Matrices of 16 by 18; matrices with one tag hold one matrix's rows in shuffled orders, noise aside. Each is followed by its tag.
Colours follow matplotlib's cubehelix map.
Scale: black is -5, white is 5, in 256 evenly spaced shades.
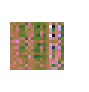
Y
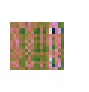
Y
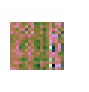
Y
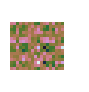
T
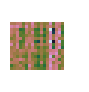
Y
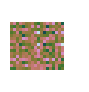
T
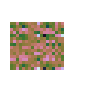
T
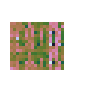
Y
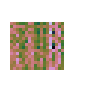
Y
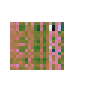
Y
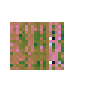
Y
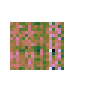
Y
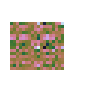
T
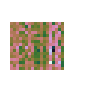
Y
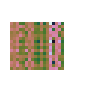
Y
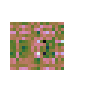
T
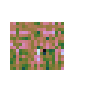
T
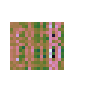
Y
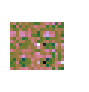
T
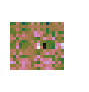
T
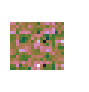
T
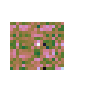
T
